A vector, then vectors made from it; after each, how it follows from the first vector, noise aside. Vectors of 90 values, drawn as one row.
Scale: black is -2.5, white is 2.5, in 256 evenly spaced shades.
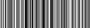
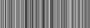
shrunk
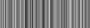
shrunk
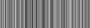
shrunk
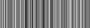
shrunk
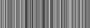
shrunk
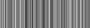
shrunk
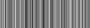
shrunk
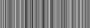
shrunk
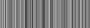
shrunk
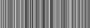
shrunk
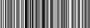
copied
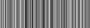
shrunk
